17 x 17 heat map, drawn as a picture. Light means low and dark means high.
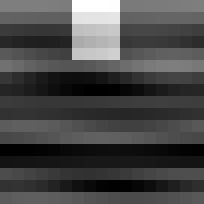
Average level on the scale: 70%. Grain: streaks across. Ninth with the lowest average: top middle. Histogram: skewed, a long tail of low values. Roughest part: top middle. Odd patch: lower, in the top middle.
